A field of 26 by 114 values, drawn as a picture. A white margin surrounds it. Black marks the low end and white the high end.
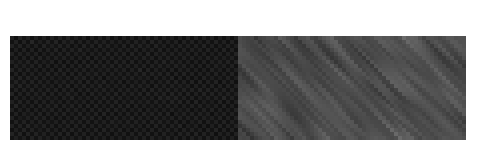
It is made of 1 by 2 panels. Panel 1,1: very low, checkered, faint in contrast. Panel 1,2: low, slanting down to the right, faint in contrast.
